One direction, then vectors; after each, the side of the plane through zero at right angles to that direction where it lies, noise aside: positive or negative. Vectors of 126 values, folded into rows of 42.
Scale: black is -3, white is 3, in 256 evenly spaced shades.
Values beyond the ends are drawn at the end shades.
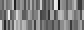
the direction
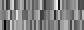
positive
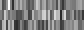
negative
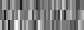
positive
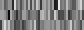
negative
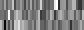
positive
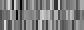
negative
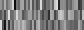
positive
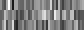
negative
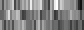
positive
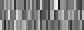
positive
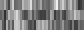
positive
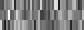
positive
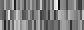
positive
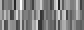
positive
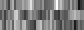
positive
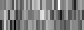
negative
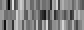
positive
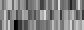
negative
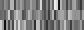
positive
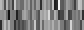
negative
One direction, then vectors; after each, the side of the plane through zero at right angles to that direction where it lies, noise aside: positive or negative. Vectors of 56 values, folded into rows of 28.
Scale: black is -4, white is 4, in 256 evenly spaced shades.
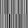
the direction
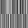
negative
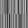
positive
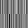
positive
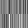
negative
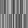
positive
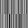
positive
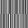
negative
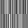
negative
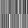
negative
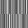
negative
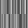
positive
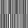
negative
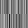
positive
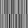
positive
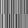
positive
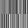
negative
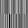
positive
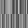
negative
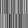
positive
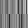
positive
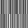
negative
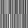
negative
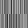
positive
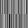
positive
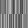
positive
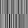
positive
